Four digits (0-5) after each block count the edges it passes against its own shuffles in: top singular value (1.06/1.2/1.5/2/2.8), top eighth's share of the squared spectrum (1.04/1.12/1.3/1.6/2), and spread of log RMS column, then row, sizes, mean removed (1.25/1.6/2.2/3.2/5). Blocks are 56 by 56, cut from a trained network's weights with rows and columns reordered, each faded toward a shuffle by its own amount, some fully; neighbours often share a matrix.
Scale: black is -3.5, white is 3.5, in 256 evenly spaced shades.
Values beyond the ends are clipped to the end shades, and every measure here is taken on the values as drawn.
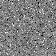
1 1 0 0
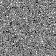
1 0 0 0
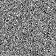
2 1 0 0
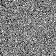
0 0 0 0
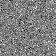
0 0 0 0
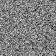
1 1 0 0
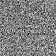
2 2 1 0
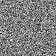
0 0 0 0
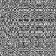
4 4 1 3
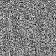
3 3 1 1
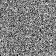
0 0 0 0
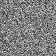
0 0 0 0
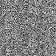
2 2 0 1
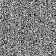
2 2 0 0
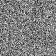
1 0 0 0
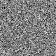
0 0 0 0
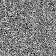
0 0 0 0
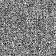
2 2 0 0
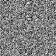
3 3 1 1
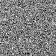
2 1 0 0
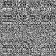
4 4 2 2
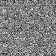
3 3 0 1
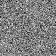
1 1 0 0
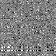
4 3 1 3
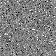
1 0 0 0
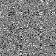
3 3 1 2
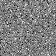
1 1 0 0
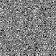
3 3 1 2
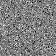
2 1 0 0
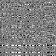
4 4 1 3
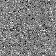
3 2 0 1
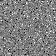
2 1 0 0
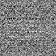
3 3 1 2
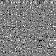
3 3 1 2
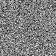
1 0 0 0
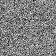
2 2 0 0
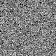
1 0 0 0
